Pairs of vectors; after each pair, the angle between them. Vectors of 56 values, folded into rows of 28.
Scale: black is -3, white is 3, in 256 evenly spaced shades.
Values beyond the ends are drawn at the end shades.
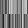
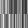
nearly opposite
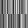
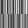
nearly parallel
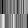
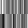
nearly opposite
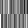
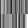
orthogonal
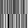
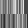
partly opposed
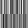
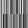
nearly parallel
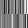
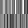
partly opposed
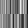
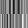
orthogonal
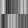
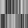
nearly parallel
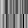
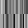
nearly parallel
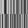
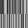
nearly opposite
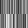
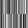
partly aligned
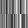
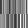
partly aligned
